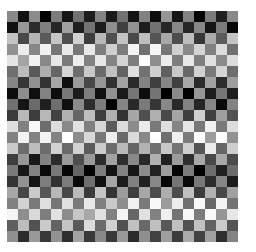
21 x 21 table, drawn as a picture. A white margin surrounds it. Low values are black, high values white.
Stripes running across repeat 3 times from top to bottom. There is no overall slope. On average the colour sits 50% of the way up the scale. No seam splits the table. No row or column stands out.
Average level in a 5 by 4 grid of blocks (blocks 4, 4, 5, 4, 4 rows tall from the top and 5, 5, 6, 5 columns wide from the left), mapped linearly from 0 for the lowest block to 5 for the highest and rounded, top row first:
2222 | 3333 | 4445 | 0000 | 5555
